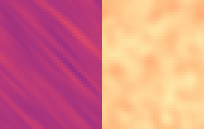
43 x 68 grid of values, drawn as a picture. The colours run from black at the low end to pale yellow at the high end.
It is made of 1 by 2 panels. Panel 1,1: middling, slanting down to the right, faint in contrast. Panel 1,2: very high, blotchy, faint in contrast.
